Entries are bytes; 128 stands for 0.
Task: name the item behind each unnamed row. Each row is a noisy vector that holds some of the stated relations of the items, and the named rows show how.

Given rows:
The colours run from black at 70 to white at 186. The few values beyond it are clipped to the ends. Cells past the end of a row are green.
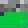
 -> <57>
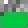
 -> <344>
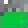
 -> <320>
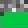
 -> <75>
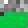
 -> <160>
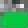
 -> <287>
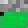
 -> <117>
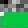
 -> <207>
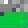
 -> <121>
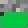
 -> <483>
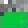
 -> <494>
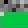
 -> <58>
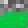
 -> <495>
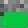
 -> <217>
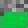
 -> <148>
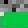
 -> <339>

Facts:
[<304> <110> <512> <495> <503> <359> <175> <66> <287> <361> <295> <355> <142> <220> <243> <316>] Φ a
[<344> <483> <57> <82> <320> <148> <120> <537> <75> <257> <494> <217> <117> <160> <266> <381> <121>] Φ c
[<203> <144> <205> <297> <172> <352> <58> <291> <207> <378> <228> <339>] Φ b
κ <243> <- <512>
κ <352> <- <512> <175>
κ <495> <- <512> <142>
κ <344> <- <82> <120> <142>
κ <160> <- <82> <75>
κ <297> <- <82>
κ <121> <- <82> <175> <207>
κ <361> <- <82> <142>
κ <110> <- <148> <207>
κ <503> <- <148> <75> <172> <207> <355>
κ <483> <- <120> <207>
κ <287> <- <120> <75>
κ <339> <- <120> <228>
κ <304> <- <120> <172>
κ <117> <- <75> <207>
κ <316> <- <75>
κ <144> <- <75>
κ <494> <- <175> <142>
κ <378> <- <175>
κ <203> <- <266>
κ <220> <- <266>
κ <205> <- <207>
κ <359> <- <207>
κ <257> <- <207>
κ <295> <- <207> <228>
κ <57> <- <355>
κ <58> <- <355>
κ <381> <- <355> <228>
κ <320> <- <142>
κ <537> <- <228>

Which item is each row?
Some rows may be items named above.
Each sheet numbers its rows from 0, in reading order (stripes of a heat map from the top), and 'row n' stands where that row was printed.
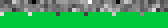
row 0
<378>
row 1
<172>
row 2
<537>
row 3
<344>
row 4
<205>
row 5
<512>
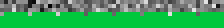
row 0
<355>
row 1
<203>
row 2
<352>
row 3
<120>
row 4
<82>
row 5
<243>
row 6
<297>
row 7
<220>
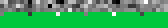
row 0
<243>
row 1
<266>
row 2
<207>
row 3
<361>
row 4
<228>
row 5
<121>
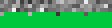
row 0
<175>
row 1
<142>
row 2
<257>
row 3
<503>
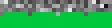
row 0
<495>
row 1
<120>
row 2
<142>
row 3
<220>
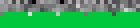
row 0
<295>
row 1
<291>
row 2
<144>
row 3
<295>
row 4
<120>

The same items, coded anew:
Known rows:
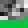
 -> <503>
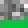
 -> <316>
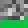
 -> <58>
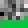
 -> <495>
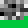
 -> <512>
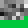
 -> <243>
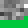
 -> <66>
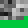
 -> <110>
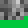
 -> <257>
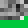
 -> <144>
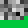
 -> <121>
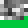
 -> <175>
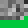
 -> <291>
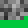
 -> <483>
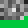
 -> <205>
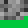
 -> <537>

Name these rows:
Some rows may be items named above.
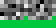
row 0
<512>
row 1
<172>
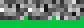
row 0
<203>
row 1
<203>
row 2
<121>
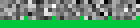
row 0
<297>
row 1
<142>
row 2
<344>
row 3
<82>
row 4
<378>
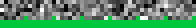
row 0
<266>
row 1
<207>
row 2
<75>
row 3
<58>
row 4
<148>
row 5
<355>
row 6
<339>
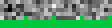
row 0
<75>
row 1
<361>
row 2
<144>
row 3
<295>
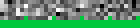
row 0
<142>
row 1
<58>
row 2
<220>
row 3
<352>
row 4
<120>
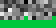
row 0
<228>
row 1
<160>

